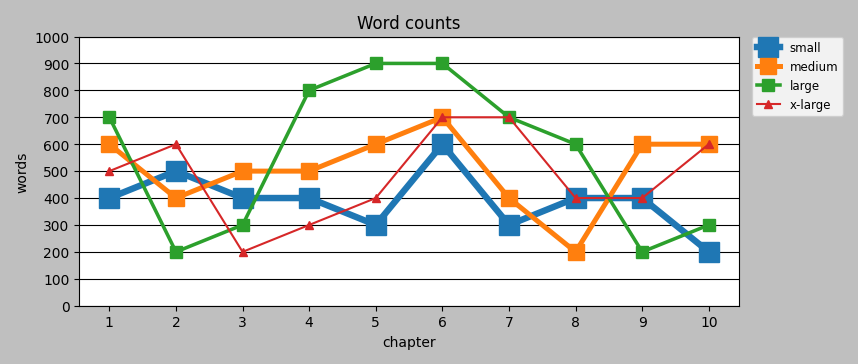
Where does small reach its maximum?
6
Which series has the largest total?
large
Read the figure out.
Title: Word counts
x-axis: chapter, ticks 1 2 3 4 5 6 7 8 9 10
y-axis: words, ticks 0 100 200 300 400 500 600 700 800 900 1000
Legend: small, medium, large, x-large
Values:
small: 400 500 400 400 300 600 300 400 400 200
medium: 600 400 500 500 600 700 400 200 600 600
large: 700 200 300 800 900 900 700 600 200 300
x-large: 500 600 200 300 400 700 700 400 400 600
